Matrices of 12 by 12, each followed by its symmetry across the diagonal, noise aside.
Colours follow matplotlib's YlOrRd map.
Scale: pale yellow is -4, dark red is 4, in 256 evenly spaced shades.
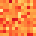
antisymmetric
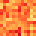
antisymmetric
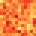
neither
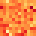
antisymmetric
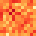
symmetric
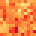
neither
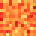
antisymmetric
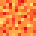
antisymmetric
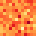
antisymmetric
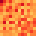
symmetric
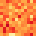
neither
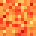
antisymmetric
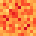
symmetric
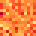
neither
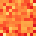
symmetric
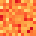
symmetric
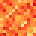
symmetric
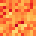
neither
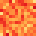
symmetric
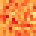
neither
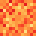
symmetric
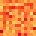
neither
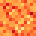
symmetric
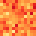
antisymmetric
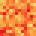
neither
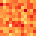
antisymmetric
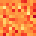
neither
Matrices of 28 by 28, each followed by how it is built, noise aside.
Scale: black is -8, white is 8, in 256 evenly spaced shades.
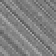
Toeplitz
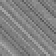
Toeplitz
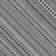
Toeplitz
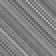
Toeplitz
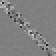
banded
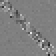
banded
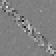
banded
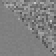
upper triangular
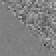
upper triangular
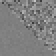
upper triangular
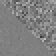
upper triangular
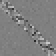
banded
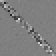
banded
